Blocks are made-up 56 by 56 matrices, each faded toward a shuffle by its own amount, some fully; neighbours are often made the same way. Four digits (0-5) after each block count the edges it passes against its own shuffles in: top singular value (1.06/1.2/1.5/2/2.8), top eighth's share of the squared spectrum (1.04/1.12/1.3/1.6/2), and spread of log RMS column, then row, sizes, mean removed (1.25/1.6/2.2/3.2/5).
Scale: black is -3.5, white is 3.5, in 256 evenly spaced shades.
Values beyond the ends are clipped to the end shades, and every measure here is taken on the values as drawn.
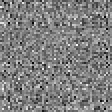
3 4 2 2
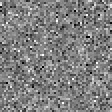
0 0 0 0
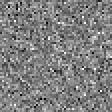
0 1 0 0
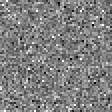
0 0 0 0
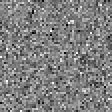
0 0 0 0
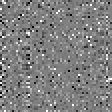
4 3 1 1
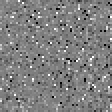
2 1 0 0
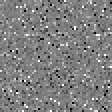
1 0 0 0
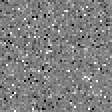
1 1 0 0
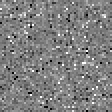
2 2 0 0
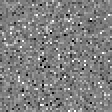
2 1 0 0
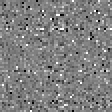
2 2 0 1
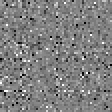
3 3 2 2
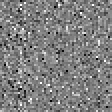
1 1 2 0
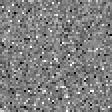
0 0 0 0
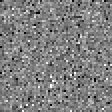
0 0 0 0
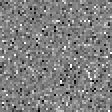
0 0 0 0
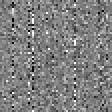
2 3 3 0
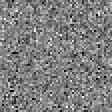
0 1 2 0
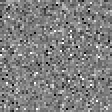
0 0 0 0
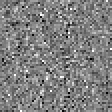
0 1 2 0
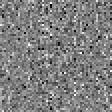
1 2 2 0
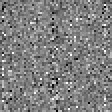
1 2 2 0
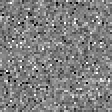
1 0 0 1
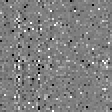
3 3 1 0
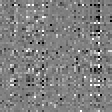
4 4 3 3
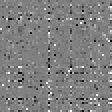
4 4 2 2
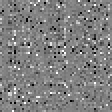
3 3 2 2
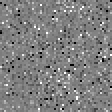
2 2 1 0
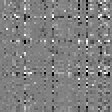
4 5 3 2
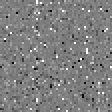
2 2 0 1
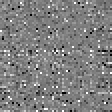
3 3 1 2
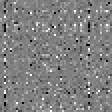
4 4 2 1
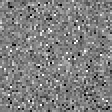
1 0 0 0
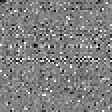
4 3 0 2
